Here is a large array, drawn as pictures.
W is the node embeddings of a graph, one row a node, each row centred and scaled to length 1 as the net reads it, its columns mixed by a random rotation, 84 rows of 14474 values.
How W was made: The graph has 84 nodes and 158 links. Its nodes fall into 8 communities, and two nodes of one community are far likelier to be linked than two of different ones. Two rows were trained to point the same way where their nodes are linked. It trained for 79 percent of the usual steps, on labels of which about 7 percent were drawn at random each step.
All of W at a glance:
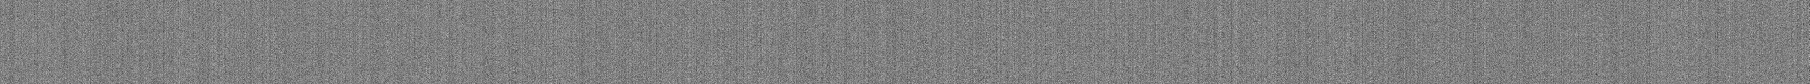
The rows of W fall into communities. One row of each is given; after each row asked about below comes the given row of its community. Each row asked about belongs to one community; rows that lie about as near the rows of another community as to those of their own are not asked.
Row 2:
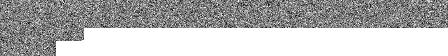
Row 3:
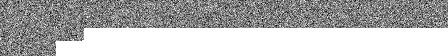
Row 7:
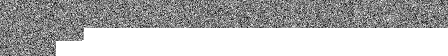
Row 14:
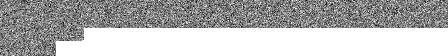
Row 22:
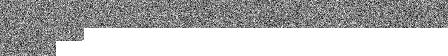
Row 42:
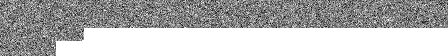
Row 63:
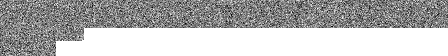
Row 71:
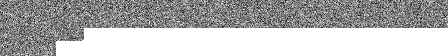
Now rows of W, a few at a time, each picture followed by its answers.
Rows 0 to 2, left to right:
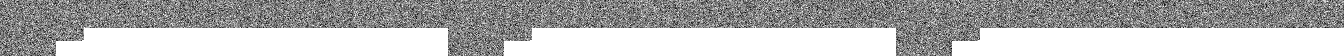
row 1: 22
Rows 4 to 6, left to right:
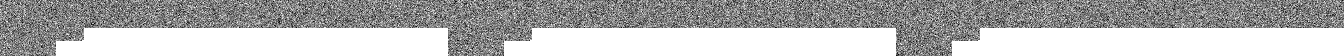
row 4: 63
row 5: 71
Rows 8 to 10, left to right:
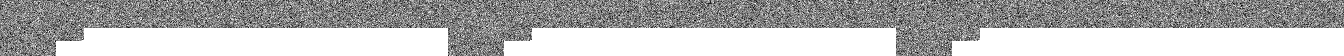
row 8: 2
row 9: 14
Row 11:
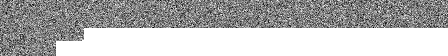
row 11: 71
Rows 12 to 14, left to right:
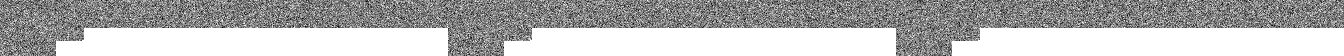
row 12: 14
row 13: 71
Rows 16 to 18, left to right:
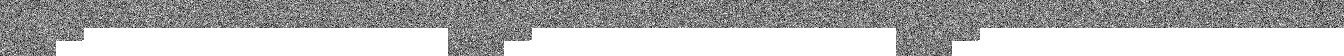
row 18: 22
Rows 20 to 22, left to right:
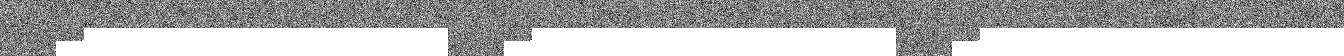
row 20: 63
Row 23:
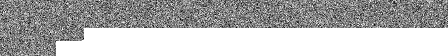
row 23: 7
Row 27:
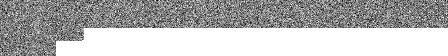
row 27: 71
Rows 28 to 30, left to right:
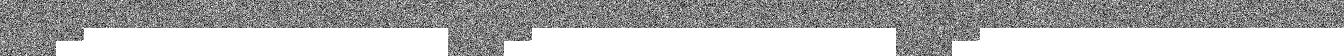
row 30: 42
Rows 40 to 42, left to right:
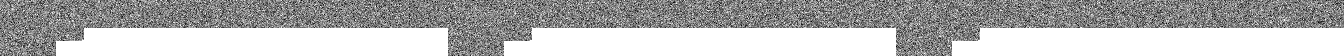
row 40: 22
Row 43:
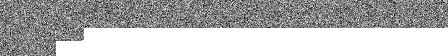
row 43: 7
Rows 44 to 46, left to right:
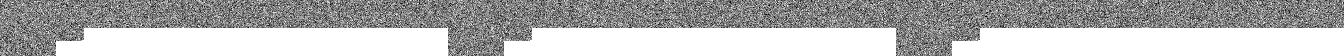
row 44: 2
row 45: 42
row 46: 14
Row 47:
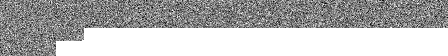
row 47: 63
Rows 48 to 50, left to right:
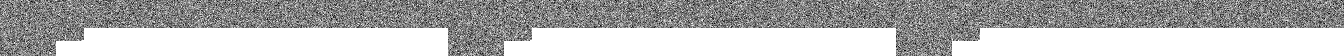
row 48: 7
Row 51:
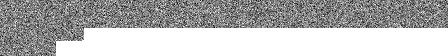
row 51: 42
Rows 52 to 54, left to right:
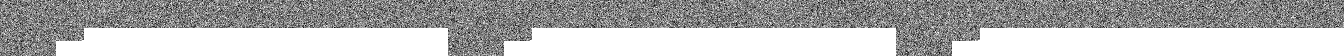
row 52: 42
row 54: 22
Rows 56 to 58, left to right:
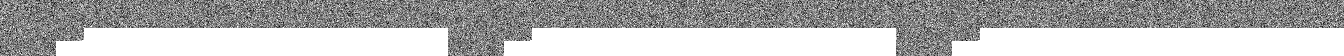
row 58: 3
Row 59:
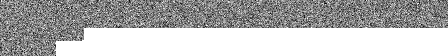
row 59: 63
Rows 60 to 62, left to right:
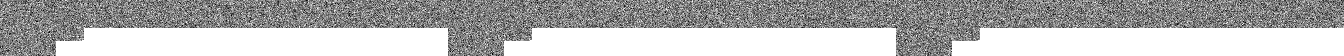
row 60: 14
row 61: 71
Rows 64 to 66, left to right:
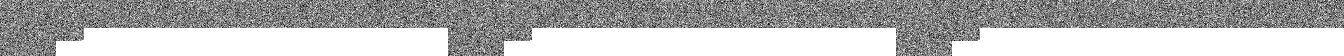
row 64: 22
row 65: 2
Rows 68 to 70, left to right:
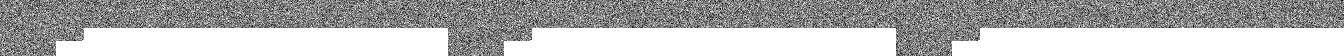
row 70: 63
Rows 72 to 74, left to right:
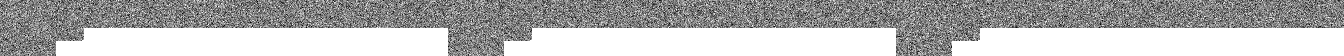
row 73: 42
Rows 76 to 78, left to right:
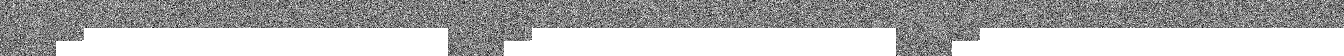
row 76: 71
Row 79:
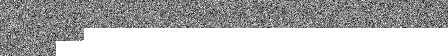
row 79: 22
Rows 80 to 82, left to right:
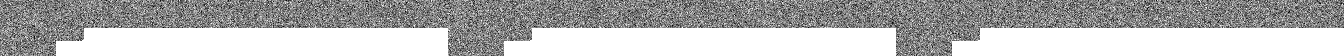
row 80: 14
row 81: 7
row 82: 42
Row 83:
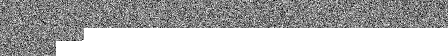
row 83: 22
